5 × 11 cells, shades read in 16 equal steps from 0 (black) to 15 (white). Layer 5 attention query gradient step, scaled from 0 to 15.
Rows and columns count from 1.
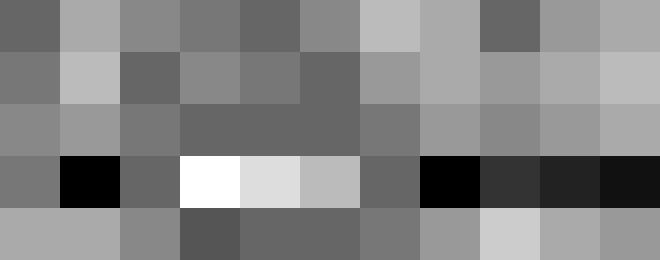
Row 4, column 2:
0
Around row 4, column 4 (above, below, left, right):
6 5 6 13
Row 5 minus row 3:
2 1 1 -1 0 0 0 0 4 1 -1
